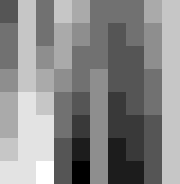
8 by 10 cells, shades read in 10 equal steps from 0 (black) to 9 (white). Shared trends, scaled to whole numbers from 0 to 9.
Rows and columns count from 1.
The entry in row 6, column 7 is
2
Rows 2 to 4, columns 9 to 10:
5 7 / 5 7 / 4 7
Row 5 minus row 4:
1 1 1 -1 -1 0 -1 0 0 0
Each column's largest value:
8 8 9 7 6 5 4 4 6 7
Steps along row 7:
up same down down up down up up up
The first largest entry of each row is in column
2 2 2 2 2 2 2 3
